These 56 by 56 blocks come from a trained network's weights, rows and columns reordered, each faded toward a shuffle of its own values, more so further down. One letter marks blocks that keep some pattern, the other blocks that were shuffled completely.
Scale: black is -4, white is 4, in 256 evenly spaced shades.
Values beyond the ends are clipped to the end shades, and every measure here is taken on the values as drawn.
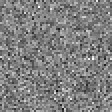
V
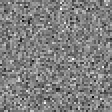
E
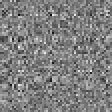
V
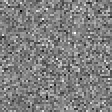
E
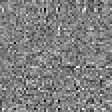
V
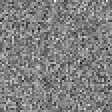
E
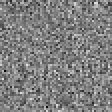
V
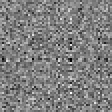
V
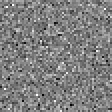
E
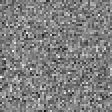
E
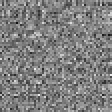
V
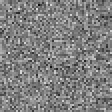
V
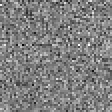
V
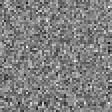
V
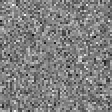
E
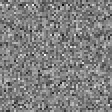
V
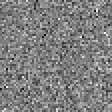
E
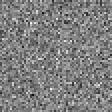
V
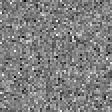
E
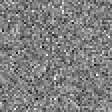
E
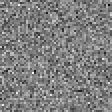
E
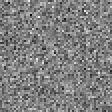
E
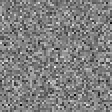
V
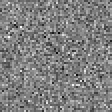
E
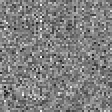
V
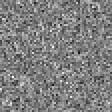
E
